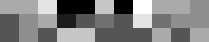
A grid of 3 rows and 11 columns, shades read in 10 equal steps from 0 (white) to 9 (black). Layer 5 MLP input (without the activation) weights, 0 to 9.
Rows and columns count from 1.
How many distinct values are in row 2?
6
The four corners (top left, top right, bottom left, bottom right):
3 4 6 3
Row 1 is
3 3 1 9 9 2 9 0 3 3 4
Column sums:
15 11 10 19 17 13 21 7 11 13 11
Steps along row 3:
down up down same up same same down up down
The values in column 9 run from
3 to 5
